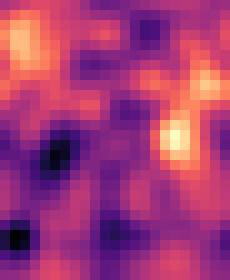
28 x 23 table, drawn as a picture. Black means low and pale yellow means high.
Overall the values sit about 50% of the way up the scale. The field is mottled with small blotches. The histogram is bell-shaped.
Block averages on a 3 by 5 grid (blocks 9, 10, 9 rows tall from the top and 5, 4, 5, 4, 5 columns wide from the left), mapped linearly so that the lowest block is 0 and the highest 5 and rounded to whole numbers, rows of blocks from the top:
5 3 1 2 4 / 1 0 1 4 4 / 0 2 0 2 2
